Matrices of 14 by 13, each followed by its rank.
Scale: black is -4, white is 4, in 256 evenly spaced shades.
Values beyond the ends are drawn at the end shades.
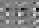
two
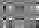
one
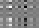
one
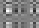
one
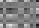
one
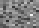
full rank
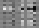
two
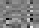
two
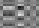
one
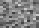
full rank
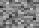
full rank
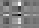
one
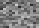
full rank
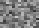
full rank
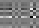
one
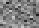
full rank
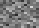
full rank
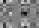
two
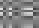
one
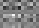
two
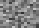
full rank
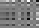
one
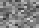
full rank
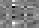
two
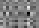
two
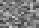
full rank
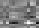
two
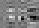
two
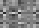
two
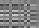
one
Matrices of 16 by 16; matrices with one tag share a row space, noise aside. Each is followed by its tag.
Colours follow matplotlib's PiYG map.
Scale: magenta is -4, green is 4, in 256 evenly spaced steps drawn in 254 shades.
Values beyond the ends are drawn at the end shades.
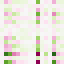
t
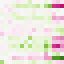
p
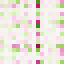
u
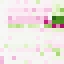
p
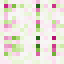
t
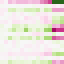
p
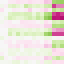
p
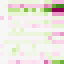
p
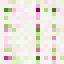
t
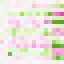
p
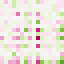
u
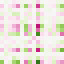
u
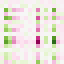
t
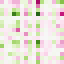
u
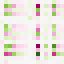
t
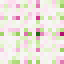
u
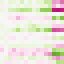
p
